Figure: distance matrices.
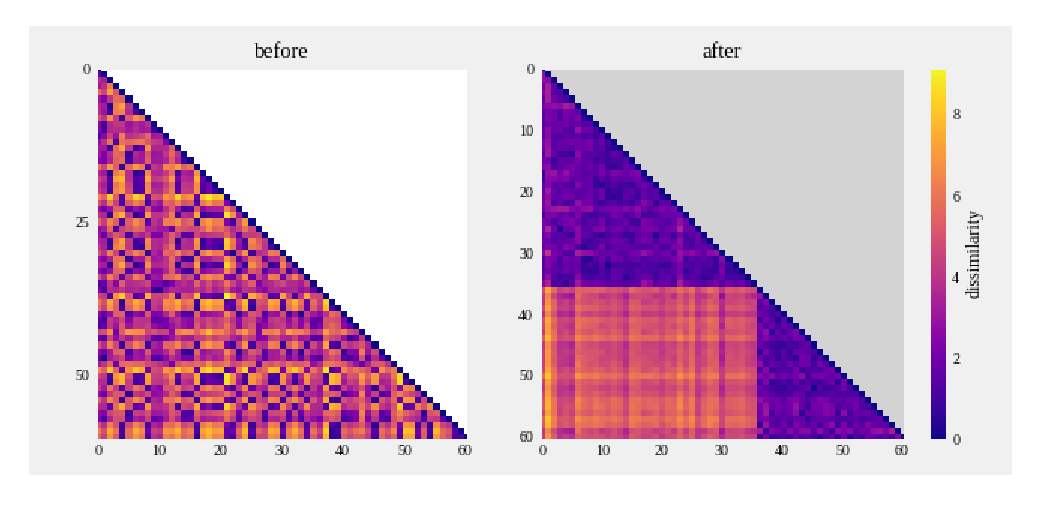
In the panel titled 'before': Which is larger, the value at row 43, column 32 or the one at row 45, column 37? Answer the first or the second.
the second
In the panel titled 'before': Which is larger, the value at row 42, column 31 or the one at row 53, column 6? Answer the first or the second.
the second
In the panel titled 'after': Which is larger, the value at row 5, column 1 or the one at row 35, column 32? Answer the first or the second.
the first
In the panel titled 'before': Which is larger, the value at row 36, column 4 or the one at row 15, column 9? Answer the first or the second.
the first
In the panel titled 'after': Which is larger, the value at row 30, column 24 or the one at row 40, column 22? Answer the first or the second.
the second
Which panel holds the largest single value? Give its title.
before
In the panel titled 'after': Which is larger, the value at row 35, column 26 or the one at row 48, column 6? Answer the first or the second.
the second
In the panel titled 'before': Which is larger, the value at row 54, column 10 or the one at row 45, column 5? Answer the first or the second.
the second
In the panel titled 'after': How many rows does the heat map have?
61
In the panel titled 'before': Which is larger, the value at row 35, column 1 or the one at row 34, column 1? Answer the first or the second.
the second
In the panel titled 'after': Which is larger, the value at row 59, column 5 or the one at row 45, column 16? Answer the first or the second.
the second
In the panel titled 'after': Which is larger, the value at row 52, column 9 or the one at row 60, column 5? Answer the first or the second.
the first
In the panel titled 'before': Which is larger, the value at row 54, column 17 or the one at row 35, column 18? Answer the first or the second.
the first
